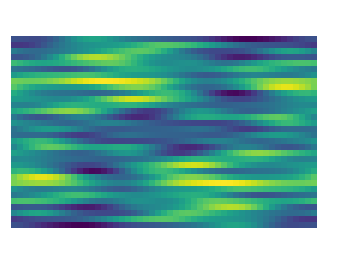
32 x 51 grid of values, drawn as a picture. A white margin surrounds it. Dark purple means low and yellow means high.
The histogram is bell-shaped. Streaks run across, left to right. No overall slope runs across the table. It looks the same turned upside down. On average the colour sits 50% of the way up the scale.
